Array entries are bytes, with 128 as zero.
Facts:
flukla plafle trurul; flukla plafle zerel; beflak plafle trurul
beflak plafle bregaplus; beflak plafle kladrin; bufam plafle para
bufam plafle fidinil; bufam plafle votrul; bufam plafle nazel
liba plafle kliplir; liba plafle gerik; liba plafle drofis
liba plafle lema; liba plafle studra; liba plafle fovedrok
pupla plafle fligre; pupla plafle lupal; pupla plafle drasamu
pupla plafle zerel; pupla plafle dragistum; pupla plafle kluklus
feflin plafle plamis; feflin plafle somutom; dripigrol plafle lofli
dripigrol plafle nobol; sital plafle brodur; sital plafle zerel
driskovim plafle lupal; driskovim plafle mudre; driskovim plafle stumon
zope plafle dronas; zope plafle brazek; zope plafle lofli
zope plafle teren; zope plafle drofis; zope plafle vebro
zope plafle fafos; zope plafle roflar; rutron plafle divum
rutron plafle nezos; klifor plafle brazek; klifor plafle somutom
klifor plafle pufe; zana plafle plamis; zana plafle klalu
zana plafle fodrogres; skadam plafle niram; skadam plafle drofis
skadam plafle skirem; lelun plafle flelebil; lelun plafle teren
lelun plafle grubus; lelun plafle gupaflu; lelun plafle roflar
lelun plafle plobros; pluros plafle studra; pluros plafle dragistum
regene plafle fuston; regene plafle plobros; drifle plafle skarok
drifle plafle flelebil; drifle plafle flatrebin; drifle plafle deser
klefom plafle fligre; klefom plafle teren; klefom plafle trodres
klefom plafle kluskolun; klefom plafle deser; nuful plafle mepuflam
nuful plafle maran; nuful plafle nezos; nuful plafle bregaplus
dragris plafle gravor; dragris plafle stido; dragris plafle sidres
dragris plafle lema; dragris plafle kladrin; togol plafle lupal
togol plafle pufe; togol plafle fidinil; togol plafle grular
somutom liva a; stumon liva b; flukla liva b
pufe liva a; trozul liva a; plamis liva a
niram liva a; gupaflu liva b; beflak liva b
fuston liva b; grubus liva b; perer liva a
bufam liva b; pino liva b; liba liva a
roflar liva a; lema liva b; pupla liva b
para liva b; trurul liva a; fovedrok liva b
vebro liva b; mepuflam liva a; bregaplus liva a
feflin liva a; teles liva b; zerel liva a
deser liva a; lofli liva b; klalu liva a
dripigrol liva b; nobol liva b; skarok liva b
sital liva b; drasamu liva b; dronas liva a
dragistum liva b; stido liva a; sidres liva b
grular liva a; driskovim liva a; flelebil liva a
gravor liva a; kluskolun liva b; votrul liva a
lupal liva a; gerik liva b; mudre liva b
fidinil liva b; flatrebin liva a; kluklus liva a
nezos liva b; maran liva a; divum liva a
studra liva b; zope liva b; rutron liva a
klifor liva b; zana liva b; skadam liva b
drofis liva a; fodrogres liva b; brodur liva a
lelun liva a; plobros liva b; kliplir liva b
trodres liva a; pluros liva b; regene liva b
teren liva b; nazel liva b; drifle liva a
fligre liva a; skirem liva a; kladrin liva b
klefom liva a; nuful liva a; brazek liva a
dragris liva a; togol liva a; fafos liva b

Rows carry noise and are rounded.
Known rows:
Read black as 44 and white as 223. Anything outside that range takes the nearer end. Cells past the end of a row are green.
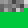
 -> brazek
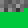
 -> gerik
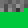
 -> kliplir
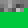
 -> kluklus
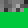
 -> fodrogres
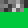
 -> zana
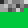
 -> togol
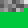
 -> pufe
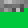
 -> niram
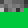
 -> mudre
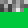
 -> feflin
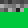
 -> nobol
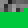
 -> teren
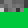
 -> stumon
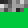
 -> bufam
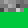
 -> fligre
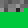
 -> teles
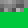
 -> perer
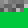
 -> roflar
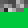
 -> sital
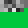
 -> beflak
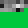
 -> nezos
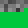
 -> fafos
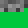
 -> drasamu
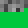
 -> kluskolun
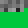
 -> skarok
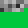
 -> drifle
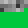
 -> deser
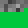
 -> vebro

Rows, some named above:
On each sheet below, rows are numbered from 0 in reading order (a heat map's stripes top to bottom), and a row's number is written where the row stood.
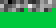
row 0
zope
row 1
bufam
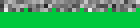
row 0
rutron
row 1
drifle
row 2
roflar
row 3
trurul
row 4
somutom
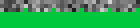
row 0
plobros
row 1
brodur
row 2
lema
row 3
somutom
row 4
fodrogres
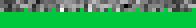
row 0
regene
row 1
teren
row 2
nuful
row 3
rutron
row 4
dragris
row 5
kluskolun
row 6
regene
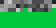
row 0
lupal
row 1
plobros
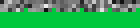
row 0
driskovim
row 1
nezos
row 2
fodrogres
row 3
feflin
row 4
dripigrol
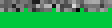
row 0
lema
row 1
pluros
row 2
skadam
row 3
flatrebin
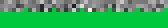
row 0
grular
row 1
liba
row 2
lelun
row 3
bregaplus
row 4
divum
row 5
votrul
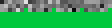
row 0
togol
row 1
fidinil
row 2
kladrin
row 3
flelebil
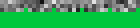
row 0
klalu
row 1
klifor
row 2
drofis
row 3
plamis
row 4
flukla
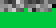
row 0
flukla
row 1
pupla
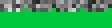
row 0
zerel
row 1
dragistum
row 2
klefom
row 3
studra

